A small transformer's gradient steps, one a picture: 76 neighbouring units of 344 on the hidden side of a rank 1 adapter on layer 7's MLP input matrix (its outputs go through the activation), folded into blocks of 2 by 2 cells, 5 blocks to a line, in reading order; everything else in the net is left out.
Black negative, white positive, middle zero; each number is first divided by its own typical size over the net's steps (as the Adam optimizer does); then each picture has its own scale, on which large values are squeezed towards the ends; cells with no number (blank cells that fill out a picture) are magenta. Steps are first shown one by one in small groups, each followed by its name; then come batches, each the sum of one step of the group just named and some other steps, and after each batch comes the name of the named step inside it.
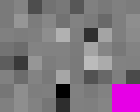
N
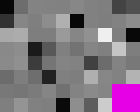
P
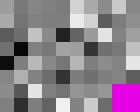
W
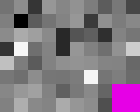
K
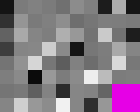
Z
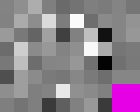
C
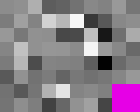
C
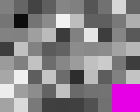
K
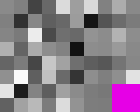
K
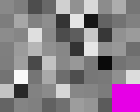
C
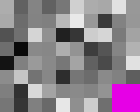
W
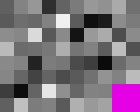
P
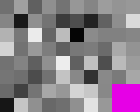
P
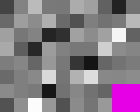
P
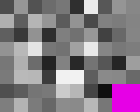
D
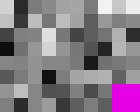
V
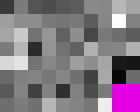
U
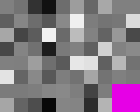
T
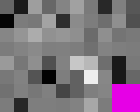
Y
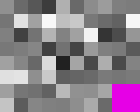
T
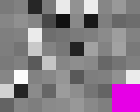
D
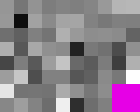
V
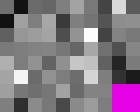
Y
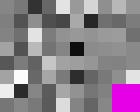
T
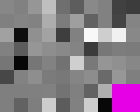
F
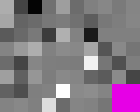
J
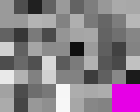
J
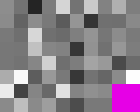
J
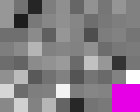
J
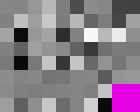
F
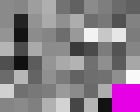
F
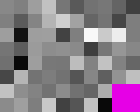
F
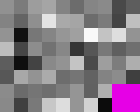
F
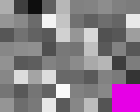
J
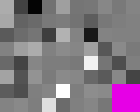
J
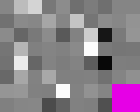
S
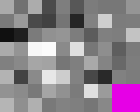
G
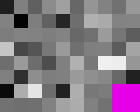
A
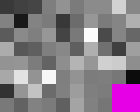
A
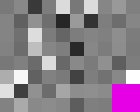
A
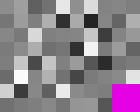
S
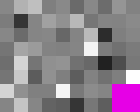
S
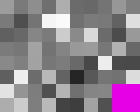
G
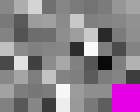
S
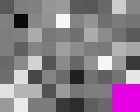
A
